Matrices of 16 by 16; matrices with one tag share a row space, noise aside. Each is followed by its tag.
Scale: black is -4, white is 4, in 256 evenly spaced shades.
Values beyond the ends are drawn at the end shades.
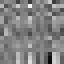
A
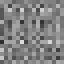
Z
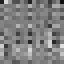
A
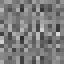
Z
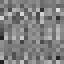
Z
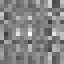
A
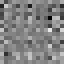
A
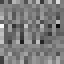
Z
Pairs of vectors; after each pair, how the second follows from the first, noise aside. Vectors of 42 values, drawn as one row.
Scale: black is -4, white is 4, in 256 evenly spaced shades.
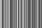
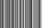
reversed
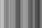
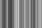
wrapped around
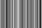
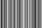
reversed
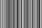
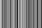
wrapped around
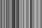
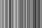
wrapped around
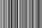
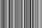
reversed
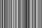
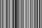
reversed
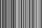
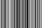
wrapped around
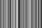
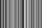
reversed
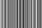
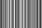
wrapped around
